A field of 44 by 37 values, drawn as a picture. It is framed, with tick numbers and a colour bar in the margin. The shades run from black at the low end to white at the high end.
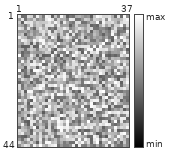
Odd rows or columns: none. Seam: none. Histogram: flat. Grain: fine. Slope: none. Average level on the scale: 70%.
